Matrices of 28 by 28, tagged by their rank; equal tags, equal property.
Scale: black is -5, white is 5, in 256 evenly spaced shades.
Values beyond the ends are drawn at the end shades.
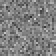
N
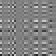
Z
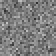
N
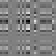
Z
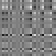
Z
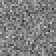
N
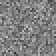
N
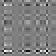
Z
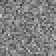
N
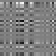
Z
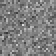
N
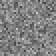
N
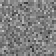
N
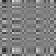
Z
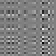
Z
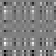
Z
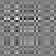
Z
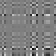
Z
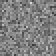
N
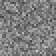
N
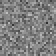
N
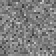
N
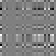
Z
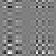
Z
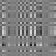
Z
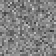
N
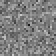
N
